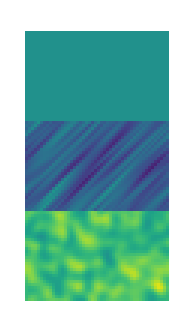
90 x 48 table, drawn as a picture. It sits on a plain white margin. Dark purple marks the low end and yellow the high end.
The table splits into 3 rows of 1 panel. Panel 1,1: middling, flat. Panel 2,1: low, slanting up to the right. Panel 3,1: high, blotchy.
